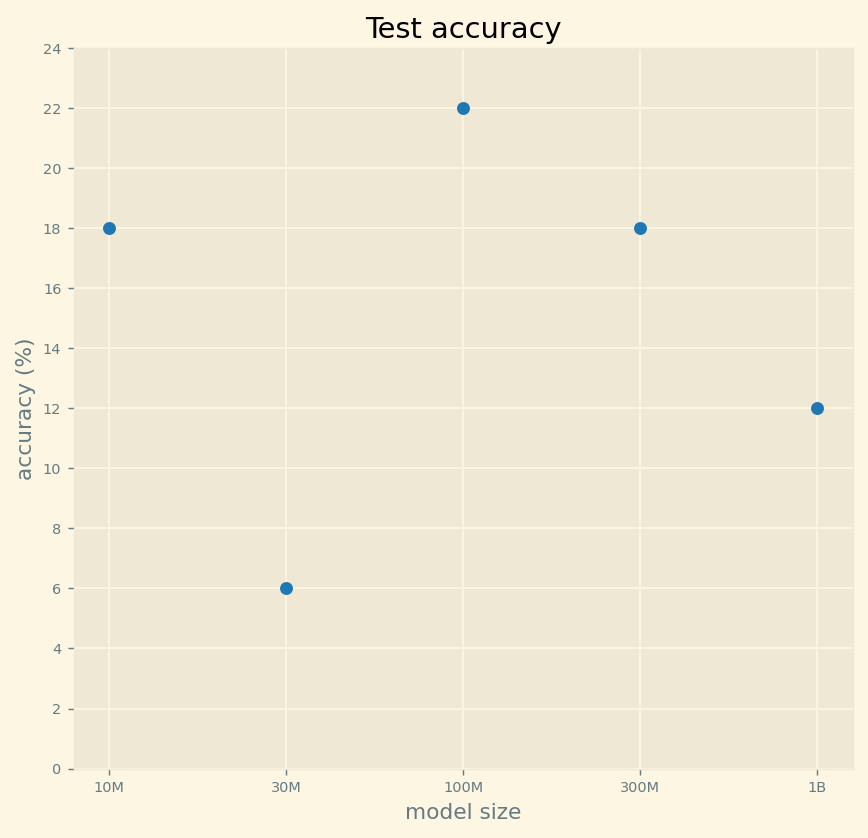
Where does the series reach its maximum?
100M
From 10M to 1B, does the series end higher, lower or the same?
lower
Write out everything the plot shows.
Title: Test accuracy
x-axis: model size, ticks 10M 30M 100M 300M 1B
y-axis: accuracy (%), ticks 0 2 4 6 8 10 12 14 16 18 20 22 24
Values:
18 6 22 18 12
